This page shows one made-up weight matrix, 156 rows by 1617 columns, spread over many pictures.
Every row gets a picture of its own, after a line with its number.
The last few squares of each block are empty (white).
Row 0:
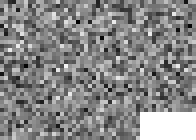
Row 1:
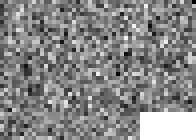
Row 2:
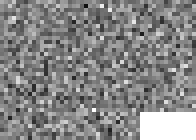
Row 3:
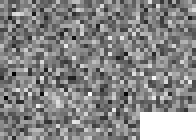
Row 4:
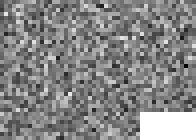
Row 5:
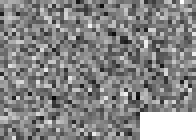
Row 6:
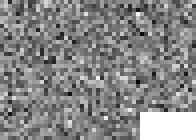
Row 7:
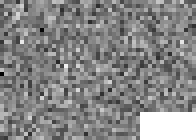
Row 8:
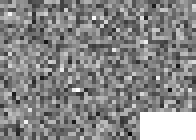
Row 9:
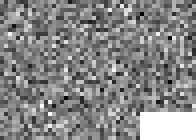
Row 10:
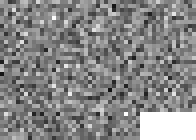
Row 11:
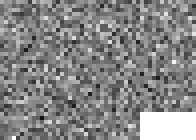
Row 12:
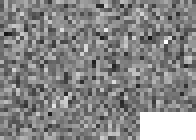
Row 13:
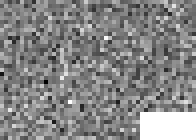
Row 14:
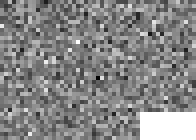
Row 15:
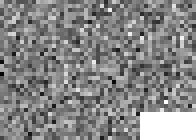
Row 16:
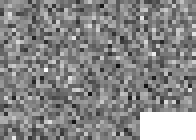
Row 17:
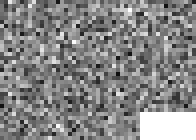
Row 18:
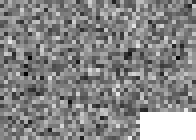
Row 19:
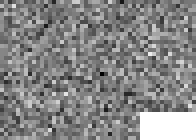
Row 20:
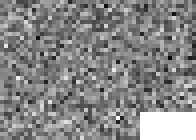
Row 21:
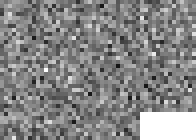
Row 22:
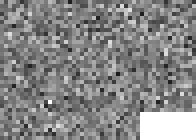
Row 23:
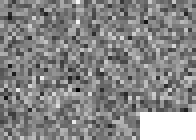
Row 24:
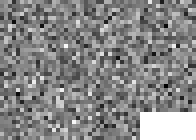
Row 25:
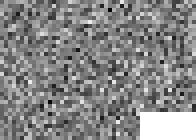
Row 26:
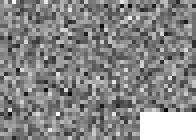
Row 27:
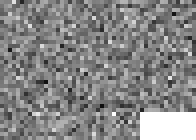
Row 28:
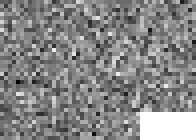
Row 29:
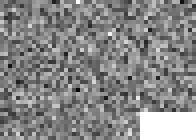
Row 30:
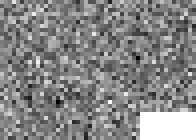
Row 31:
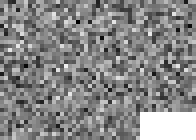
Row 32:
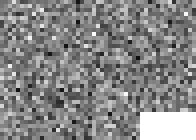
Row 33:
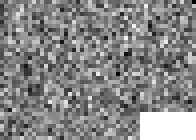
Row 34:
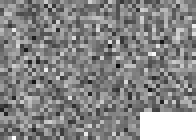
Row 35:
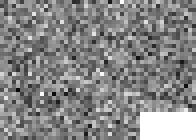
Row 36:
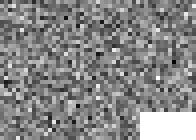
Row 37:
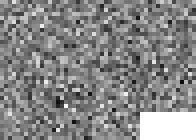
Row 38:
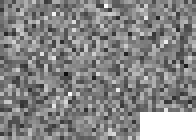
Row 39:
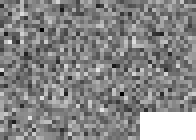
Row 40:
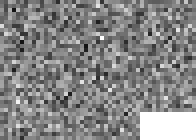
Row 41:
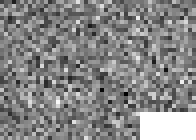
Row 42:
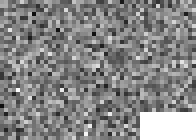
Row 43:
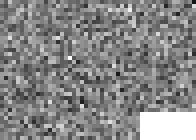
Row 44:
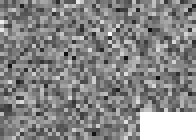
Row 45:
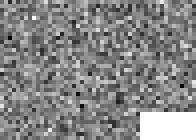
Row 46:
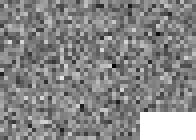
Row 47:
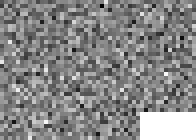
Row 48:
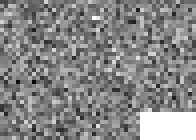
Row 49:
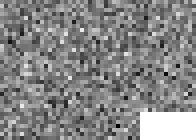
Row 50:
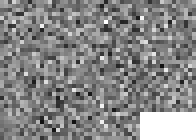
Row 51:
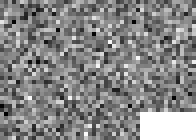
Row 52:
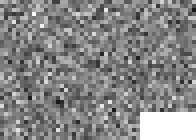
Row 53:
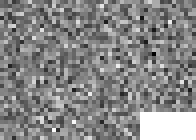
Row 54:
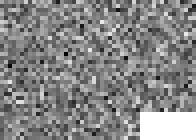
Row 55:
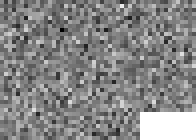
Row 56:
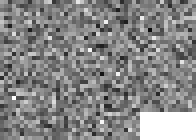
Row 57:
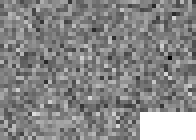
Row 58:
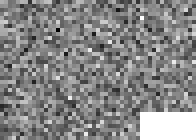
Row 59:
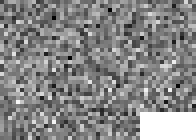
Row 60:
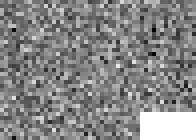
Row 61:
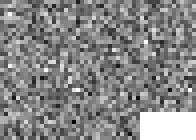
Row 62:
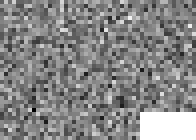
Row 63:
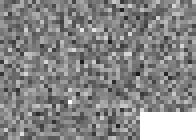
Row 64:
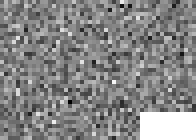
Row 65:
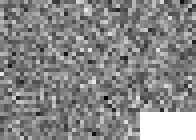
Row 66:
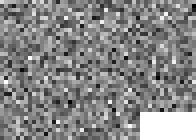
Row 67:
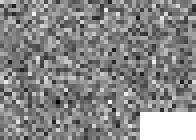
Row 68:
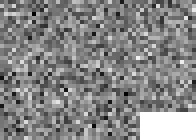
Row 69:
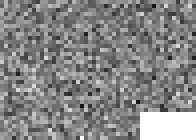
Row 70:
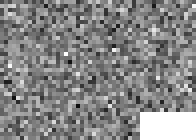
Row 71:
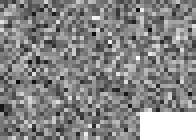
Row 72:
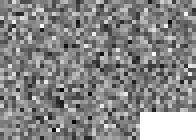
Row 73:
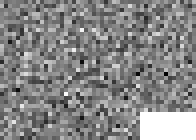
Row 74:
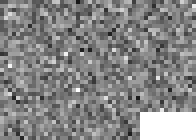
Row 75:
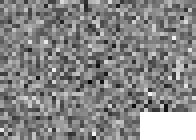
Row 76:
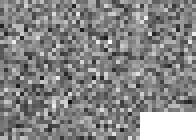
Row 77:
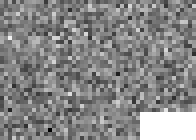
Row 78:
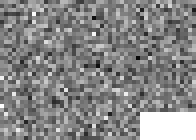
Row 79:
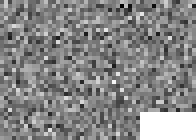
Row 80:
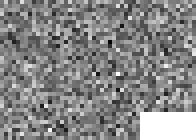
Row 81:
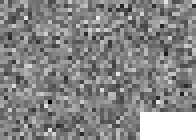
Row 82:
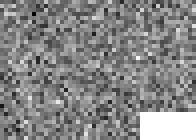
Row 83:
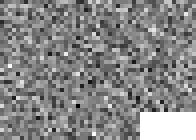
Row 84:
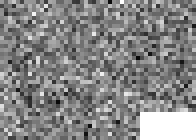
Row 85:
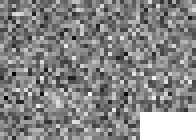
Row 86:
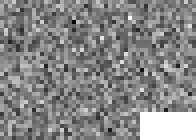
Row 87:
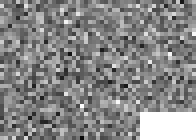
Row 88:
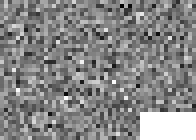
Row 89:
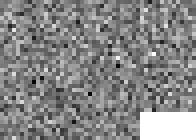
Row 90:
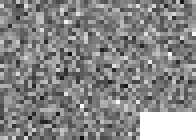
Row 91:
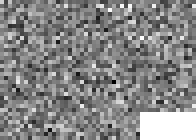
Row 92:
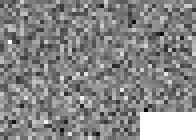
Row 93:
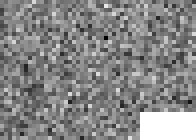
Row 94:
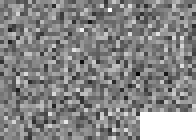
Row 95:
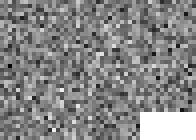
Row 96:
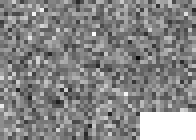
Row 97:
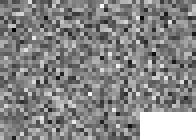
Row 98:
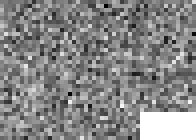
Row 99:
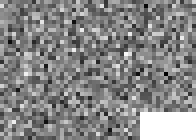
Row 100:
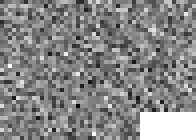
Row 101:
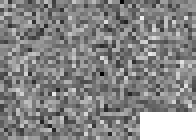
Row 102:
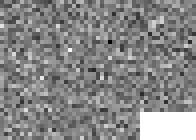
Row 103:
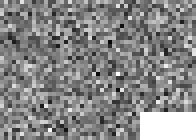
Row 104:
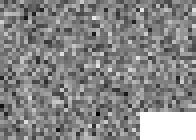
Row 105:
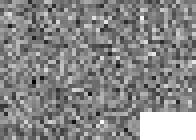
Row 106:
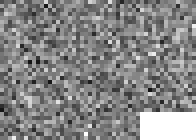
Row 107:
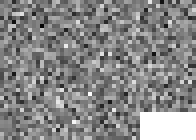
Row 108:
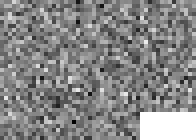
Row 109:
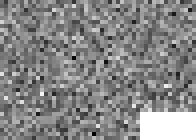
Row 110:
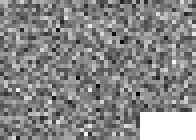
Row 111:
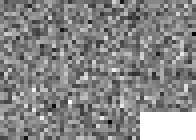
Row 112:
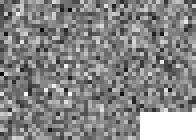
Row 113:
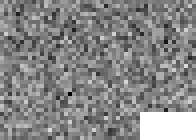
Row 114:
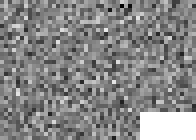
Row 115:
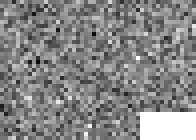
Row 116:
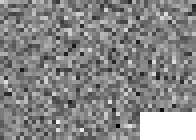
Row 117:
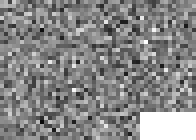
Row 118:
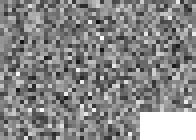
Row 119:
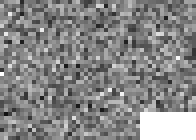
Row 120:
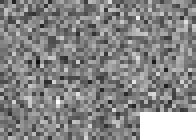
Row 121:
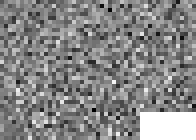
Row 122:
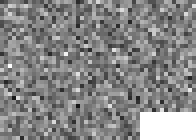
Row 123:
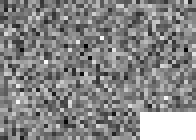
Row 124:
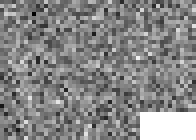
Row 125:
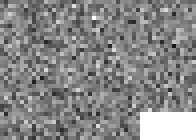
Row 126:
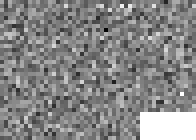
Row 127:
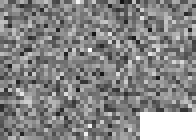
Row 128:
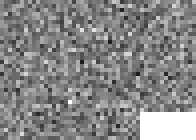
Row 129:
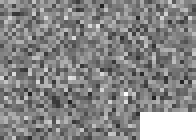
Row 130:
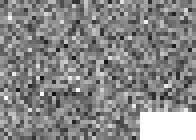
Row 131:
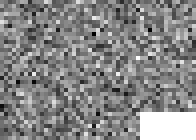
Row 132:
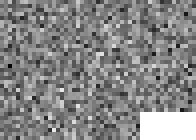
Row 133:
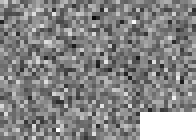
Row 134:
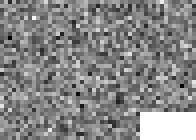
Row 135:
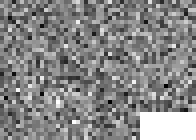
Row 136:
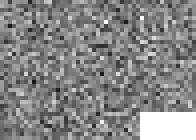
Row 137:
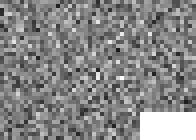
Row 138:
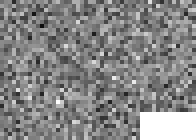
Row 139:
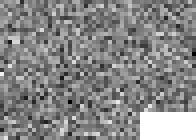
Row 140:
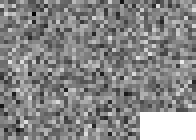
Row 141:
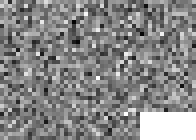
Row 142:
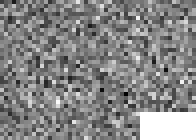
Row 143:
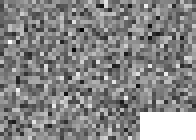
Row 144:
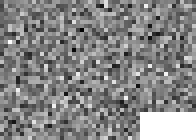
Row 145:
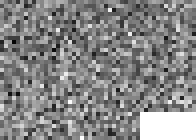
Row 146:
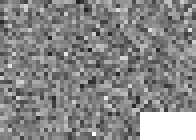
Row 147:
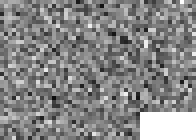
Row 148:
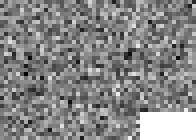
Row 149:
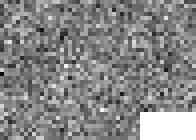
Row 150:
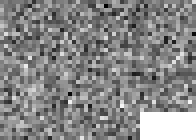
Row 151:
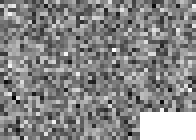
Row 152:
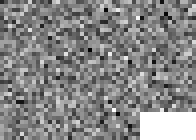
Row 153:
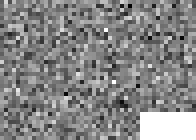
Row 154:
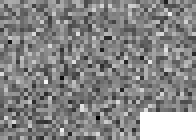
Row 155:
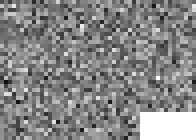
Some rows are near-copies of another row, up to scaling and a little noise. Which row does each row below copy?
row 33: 1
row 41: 142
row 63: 128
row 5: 147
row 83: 100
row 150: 98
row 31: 0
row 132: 95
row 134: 45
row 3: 85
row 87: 90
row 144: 143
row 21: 16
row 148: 18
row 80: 103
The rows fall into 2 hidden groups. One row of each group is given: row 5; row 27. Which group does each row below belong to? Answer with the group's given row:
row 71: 5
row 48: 5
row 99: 27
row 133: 5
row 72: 5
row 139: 27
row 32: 5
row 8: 5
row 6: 27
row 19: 5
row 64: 27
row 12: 27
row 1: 27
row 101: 5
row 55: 27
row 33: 27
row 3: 5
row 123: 27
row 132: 5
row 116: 5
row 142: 5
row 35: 5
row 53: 5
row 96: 5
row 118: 27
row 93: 27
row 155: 5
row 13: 27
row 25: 27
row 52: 5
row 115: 5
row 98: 27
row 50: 5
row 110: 5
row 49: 27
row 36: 5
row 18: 27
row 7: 27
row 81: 27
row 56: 5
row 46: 27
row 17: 27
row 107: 5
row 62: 27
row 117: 5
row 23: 5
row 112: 27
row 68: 5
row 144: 27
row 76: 27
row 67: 5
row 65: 5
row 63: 27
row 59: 27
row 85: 5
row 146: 5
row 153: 27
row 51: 5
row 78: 5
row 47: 27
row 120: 5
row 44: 5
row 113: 27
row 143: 27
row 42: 5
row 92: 27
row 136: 5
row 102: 27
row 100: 5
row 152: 5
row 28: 5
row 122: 5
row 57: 27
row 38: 27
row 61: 5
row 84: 5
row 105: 5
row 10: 27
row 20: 27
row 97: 5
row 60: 5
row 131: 5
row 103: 27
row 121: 27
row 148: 27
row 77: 27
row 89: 5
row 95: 5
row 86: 27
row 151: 5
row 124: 5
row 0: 27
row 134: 27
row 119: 27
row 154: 27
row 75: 5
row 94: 27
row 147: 5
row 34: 5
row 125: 5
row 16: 5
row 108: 5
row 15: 27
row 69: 27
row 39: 27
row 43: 27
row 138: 5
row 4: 27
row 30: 5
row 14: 27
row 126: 27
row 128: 27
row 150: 27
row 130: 5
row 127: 5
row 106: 5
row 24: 5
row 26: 27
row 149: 27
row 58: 5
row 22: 27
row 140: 5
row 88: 27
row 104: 5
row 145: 27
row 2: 27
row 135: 5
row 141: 27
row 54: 5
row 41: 5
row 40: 27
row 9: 27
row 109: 5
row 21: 5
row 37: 5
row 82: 5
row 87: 27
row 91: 27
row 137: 27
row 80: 27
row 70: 5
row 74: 5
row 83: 5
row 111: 27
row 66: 5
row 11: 5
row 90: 27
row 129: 5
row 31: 27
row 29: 5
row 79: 27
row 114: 27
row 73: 27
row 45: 27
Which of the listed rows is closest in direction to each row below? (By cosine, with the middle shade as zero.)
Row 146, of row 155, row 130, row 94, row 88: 155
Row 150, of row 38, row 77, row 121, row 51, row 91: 91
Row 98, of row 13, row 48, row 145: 145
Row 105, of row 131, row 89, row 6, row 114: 89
